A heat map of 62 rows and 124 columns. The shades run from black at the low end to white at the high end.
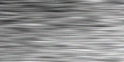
Slope: up to the bottom right. Mirror symmetry: none. Histogram: bell-shaped. Grain: streaks across. Ninth with the lowest average: top left. Ninth with the highest average: bottom right.
